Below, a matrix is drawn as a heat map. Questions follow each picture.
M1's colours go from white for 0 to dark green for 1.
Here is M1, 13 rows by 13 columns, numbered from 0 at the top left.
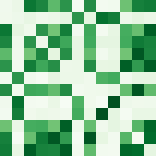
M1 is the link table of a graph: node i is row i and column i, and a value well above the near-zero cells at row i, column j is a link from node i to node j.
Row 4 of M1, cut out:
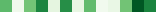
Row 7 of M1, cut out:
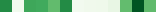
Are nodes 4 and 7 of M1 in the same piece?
yes
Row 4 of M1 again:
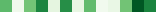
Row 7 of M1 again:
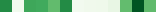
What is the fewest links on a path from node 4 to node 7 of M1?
1
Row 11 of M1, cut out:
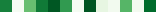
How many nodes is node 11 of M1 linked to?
8
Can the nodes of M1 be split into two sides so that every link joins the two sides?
no
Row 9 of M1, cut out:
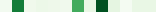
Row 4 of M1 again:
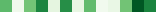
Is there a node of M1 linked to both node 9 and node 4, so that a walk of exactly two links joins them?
no
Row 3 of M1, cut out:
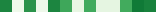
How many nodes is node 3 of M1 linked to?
8
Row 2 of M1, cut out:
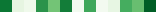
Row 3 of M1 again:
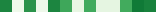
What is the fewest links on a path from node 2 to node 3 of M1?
1
